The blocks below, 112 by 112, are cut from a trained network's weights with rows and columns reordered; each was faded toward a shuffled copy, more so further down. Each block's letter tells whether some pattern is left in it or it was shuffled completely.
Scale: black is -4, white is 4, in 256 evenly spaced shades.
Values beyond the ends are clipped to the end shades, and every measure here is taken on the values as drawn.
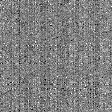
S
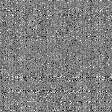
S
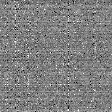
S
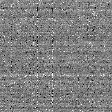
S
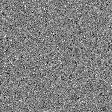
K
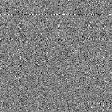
S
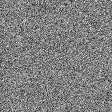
K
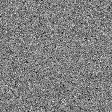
K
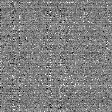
S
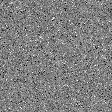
K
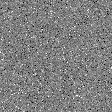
K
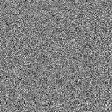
S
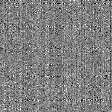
S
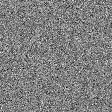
K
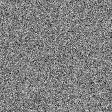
K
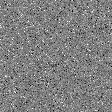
K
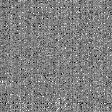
S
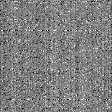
S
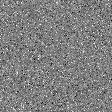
K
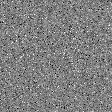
K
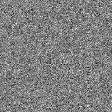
S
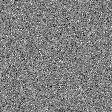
K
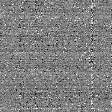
S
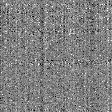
S
